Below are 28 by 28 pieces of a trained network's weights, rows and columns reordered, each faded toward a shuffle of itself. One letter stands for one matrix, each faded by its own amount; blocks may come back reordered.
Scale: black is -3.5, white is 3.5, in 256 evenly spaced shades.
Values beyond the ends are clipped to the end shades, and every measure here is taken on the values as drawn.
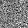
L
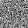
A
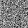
A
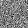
L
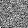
A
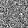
A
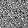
A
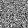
L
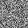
A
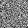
A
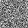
A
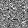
L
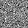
L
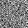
A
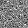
L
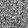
L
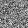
A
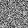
A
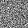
A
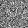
A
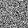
A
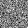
A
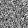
L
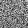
A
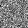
A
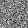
L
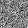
L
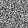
A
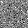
L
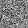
A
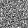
A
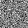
A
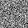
A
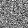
L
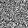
L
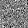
L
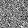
A
